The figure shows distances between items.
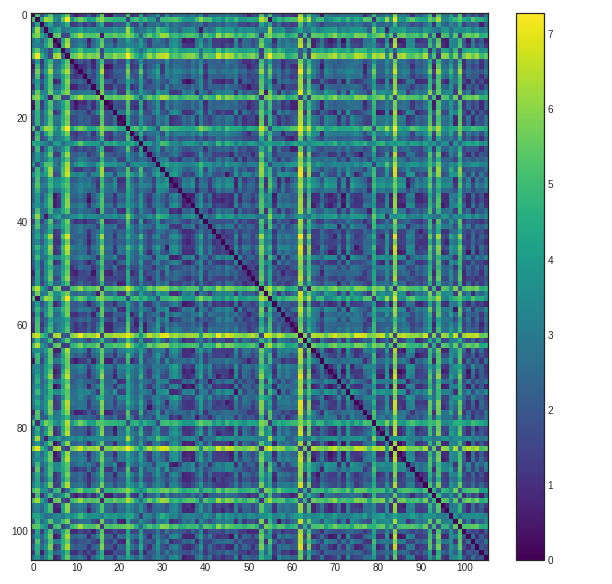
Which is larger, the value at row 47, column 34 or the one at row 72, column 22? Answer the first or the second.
the second
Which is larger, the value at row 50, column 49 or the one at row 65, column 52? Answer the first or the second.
the second
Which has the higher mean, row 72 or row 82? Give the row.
82
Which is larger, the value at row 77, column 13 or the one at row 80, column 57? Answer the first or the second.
the second
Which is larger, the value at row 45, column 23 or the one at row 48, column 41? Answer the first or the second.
the first
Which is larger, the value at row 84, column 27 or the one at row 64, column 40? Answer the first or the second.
the first
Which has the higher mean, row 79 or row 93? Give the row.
79
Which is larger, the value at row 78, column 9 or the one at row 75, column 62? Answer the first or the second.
the second
